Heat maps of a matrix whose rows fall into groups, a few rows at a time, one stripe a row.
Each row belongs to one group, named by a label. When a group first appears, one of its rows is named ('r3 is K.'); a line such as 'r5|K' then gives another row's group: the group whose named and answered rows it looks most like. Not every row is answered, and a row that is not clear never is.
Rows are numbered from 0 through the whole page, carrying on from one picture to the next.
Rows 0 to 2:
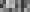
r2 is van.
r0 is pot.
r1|pot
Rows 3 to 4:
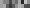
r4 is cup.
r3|van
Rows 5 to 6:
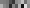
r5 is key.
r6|van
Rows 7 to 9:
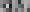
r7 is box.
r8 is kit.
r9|van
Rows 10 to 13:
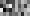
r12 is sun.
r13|van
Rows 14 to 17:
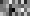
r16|key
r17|van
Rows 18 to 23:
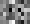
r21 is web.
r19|cup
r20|box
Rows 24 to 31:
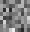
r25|cup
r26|kit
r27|web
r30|web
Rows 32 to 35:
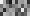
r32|van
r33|web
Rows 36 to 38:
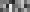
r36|key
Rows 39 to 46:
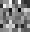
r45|pot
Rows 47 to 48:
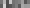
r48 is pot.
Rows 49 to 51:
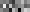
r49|key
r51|box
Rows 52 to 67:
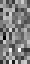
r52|cup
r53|van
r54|pot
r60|kit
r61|kit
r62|pot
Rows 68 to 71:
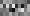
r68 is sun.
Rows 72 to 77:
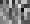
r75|van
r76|web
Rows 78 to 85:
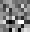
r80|kit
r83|cup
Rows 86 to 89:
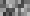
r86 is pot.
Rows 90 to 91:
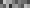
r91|kit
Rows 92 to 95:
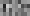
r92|box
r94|kit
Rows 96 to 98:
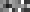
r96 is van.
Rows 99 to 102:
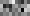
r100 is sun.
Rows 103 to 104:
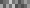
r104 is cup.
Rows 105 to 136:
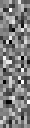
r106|key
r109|pot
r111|van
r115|kit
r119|web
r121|web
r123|sun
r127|cup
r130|sun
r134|web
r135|van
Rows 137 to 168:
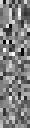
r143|kit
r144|sun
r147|kit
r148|key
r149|web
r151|sun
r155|sun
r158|box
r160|box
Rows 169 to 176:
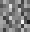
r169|web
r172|web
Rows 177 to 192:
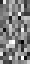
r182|kit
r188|pot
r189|van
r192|sun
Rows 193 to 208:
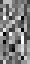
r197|web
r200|web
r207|van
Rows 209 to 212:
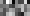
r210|key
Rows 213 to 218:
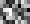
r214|box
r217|pot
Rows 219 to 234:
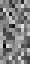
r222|kit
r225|key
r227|sun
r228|cup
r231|sun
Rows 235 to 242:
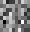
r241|pot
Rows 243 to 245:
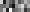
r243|sun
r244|key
